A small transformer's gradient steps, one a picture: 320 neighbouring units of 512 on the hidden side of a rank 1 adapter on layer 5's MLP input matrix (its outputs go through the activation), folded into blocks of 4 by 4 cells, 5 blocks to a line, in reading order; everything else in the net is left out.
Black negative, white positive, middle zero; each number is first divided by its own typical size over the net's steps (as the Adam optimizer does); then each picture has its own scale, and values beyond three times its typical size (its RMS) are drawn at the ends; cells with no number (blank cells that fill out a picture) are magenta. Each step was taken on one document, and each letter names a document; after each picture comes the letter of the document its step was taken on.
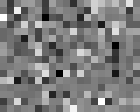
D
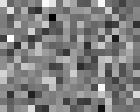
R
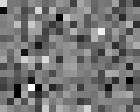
R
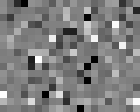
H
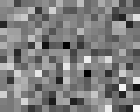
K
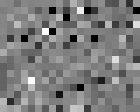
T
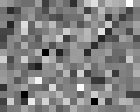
D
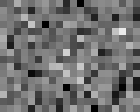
K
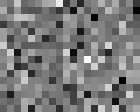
K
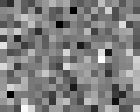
K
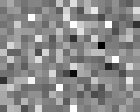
T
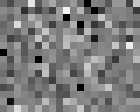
T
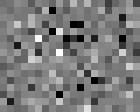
T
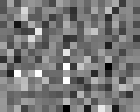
K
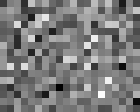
R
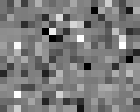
H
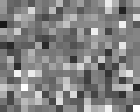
K
